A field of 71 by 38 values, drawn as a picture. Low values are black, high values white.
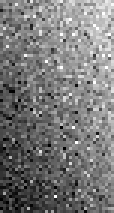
The bottom left is the ninth with the lowest average. There is an overall slope up to the top right. The ninth with the highest average is the top right. No row or column stands out. Fine speckle covers the field. No regular stripes run through it.
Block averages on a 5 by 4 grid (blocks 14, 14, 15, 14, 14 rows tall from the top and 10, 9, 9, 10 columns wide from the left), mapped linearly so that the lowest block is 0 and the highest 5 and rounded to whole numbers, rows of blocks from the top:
3345
2344
1234
1123
0112
